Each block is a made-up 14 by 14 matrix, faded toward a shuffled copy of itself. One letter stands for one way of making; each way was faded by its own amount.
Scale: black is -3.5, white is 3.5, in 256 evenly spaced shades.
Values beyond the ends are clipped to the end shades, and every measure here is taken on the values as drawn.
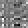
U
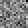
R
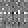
U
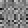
U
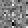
R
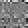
U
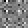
U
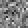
R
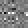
U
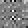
U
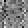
R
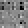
U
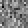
R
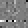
U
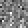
R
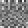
U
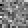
R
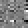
U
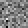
R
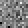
R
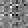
U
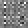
U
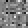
U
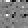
U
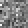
R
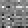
U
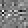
U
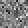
R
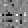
U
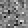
R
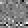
U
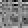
U
